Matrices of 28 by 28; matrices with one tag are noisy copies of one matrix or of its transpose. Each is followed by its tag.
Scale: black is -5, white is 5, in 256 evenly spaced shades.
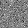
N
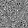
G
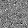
N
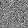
N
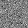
N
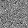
N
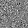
G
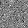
N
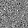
G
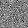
N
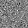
G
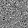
G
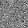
N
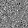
G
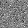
N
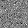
N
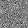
N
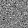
G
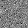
N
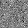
N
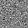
G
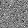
N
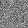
N
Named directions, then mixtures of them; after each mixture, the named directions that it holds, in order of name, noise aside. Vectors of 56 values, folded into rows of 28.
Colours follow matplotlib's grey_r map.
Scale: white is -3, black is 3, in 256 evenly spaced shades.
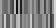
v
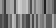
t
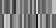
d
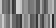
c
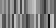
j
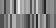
d, t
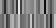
t, v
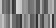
c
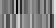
v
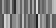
d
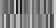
v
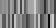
j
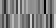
t, v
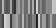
d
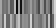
v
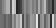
c, d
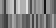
t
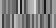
j, v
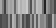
t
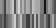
j, t
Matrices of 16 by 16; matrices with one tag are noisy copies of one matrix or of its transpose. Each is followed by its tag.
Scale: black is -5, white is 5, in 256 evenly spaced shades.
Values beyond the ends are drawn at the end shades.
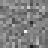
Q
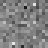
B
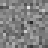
Q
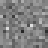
Q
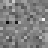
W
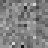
B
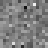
B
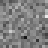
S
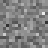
B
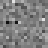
W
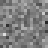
B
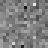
B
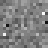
B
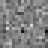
Q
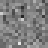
W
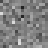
W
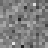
B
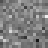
S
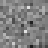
Q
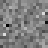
B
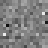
B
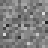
B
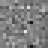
Q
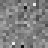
B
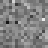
W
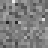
W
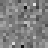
B
